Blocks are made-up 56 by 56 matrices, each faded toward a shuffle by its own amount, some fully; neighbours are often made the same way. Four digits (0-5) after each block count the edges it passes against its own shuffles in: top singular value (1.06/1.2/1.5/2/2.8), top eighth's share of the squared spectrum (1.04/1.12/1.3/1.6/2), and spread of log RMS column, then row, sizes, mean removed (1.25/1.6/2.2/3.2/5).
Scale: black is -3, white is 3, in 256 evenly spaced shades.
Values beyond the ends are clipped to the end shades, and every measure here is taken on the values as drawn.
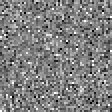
0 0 0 1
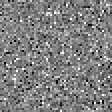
1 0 0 0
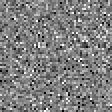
3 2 0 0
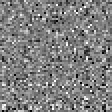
4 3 2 2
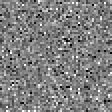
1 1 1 0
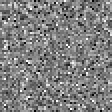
2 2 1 0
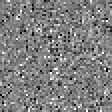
2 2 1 0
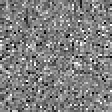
3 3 1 1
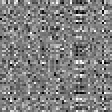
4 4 3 3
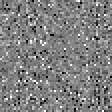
3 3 1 1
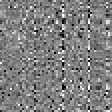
4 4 3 2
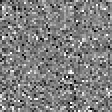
3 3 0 1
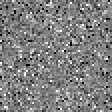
2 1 0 0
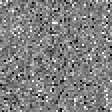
2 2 1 0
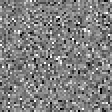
3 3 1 1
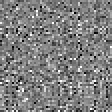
4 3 2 2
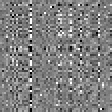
5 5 3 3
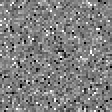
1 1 0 0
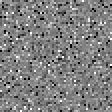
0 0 0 0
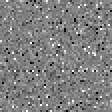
2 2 0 1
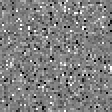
0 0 0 0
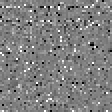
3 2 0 1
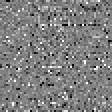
3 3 1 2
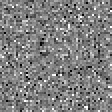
3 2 1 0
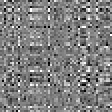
5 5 3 3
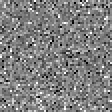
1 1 0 0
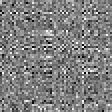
4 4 3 3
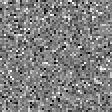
1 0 0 0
